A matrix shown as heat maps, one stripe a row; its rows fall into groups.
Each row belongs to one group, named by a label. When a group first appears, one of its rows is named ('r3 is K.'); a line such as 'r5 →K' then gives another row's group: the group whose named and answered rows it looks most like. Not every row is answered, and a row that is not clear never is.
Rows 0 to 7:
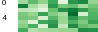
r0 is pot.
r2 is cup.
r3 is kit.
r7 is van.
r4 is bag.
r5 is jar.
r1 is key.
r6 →bag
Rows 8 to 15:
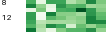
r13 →van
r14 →jar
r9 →key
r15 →key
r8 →jar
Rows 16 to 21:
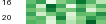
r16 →bag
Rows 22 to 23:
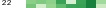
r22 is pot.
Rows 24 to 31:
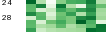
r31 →van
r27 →key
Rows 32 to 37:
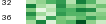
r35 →key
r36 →jar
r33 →key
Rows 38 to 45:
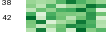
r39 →van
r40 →cup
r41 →jar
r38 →cup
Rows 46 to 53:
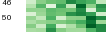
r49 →cup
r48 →kit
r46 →cup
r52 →van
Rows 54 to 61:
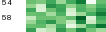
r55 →jar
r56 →jar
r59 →kit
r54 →kit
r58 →kit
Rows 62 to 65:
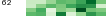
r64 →bag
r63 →cup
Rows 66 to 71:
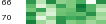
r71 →key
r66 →kit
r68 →bag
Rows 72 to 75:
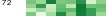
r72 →kit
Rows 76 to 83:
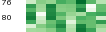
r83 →pot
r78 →kit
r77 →kit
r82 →pot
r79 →jar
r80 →jar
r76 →cup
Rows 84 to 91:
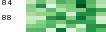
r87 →pot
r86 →van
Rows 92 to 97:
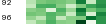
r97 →kit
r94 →bag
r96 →van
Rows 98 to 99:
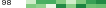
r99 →bag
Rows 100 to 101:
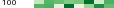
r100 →kit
